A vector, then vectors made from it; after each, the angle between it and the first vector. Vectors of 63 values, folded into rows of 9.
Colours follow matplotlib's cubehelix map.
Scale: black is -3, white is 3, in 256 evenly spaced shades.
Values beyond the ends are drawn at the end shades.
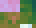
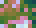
partly aligned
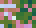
partly aligned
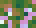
orthogonal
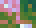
nearly parallel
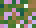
orthogonal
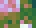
nearly parallel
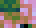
nearly opposite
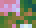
nearly parallel
